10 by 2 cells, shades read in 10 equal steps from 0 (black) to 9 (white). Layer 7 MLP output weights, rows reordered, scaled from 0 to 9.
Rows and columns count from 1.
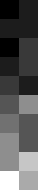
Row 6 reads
3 5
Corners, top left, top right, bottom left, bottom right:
0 1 9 6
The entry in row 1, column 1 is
0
